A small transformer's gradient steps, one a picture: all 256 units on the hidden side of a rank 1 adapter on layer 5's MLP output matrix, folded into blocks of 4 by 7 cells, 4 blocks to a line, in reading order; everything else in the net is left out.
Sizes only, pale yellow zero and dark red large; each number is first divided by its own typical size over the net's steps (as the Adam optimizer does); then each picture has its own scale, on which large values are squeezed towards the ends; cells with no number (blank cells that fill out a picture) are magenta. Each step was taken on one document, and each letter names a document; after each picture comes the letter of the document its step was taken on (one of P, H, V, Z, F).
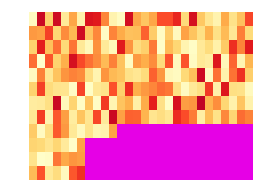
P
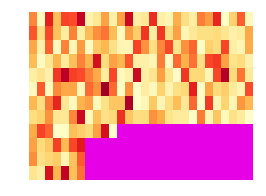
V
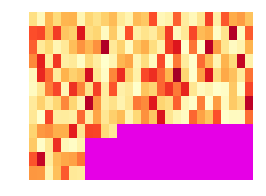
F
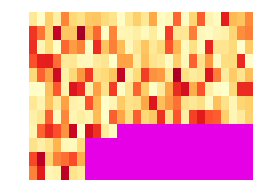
F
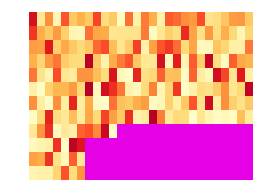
V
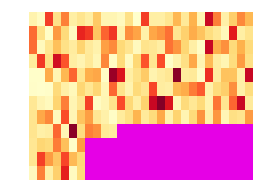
F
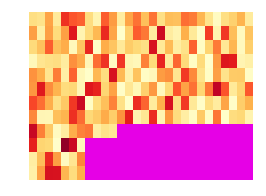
V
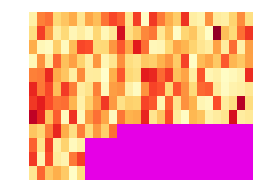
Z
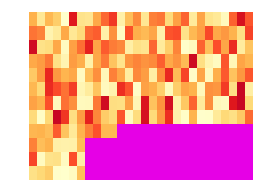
Z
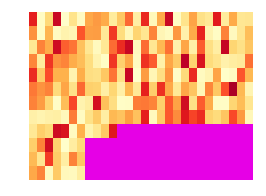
P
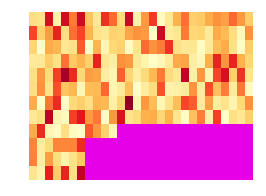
V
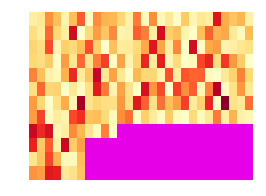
V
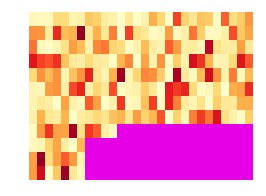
F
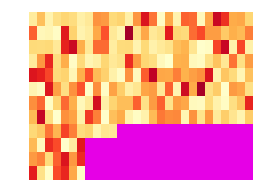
F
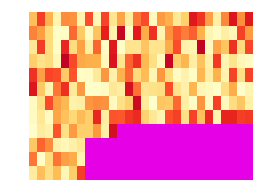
P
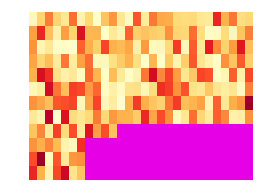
F
